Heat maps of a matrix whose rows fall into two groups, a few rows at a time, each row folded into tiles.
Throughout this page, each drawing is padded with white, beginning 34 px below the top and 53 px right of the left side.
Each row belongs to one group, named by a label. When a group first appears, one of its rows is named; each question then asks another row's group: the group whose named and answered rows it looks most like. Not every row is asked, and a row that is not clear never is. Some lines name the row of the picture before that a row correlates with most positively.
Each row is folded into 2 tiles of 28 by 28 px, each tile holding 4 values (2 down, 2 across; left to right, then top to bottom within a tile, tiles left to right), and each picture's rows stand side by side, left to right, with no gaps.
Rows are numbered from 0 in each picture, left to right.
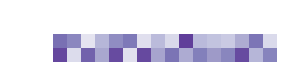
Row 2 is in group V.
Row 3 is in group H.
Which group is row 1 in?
V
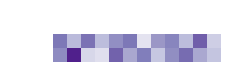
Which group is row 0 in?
H
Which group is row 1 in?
V
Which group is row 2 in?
H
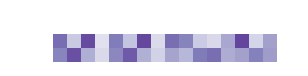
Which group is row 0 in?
H
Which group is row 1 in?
H
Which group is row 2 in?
V
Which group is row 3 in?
V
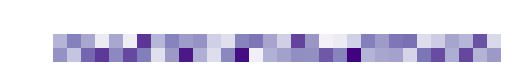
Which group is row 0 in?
V
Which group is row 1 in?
H
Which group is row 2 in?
H
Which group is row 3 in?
H
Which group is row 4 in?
V
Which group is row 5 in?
H
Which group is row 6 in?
V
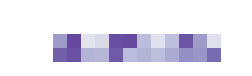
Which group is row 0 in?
V
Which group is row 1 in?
V
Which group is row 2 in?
V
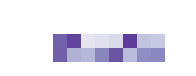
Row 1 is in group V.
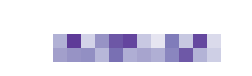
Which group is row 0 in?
V
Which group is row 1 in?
V
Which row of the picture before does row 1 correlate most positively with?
0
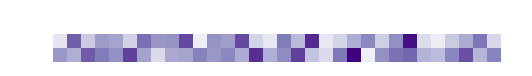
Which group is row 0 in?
V
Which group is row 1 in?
H
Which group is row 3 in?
V
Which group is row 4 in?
H
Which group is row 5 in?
H
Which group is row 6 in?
V
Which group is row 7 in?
H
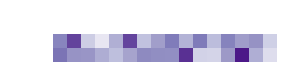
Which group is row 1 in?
V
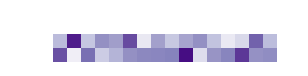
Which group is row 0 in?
V
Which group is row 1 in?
V
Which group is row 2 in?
H
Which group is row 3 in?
H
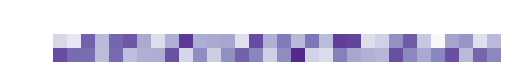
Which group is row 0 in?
H
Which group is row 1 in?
V
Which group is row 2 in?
V
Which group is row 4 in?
H
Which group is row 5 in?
V
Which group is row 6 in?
V
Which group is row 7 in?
V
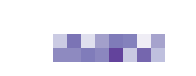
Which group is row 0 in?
V
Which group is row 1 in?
V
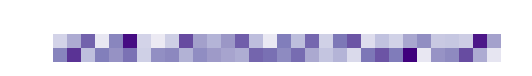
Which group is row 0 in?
H
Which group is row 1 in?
V
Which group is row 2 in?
V
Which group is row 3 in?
V
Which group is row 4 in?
H
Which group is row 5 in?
V
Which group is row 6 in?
H
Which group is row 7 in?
H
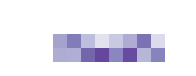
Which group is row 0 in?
V
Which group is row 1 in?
H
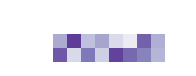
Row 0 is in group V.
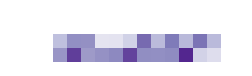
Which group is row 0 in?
H
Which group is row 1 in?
H
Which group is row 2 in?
H
